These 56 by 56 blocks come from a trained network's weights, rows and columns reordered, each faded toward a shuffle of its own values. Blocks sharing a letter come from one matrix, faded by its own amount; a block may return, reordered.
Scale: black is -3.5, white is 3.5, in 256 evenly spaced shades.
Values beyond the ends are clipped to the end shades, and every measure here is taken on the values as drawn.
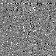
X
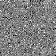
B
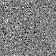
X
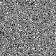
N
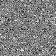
N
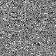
N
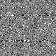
N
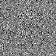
B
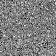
N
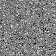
X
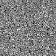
B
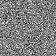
N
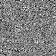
N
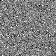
N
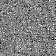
X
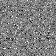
N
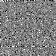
N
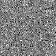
B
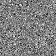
N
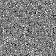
B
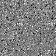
X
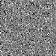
B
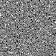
B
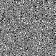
B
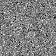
N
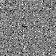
X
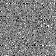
N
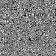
N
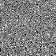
N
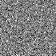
N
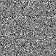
N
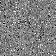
X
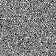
N
